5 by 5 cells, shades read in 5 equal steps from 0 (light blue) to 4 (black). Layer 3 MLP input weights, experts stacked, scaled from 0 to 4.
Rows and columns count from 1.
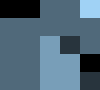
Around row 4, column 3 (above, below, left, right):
1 1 2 1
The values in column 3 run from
1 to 2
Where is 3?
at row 3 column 4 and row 5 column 5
